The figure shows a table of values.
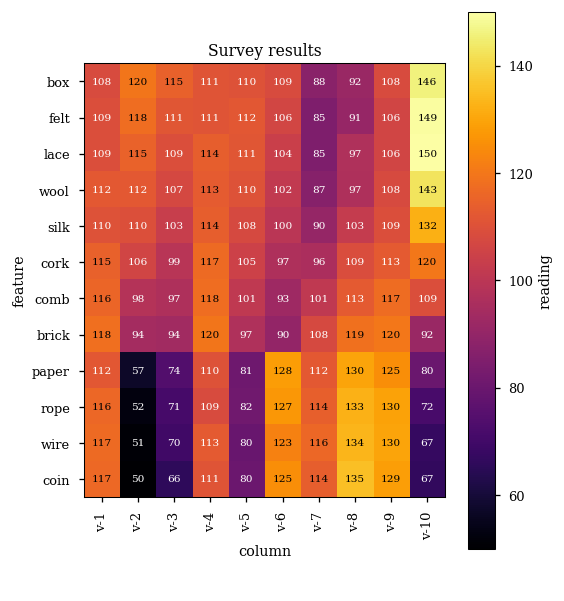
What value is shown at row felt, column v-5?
112
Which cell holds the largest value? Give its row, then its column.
lace, v-10
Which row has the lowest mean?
coin
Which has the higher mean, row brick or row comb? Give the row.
comb
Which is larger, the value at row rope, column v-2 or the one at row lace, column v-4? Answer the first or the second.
the second
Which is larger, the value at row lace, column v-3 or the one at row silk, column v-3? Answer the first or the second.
the first
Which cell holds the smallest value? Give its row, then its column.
coin, v-2
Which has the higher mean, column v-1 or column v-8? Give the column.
v-1
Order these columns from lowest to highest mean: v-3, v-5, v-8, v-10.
v-3, v-5, v-10, v-8
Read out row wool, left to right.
112 112 107 113 110 102 87 97 108 143
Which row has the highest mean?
box
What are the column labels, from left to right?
v-1, v-2, v-3, v-4, v-5, v-6, v-7, v-8, v-9, v-10
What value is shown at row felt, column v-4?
111
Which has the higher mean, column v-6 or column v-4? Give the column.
v-4
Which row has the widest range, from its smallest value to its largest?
coin
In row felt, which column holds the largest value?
v-10
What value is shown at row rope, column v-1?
116
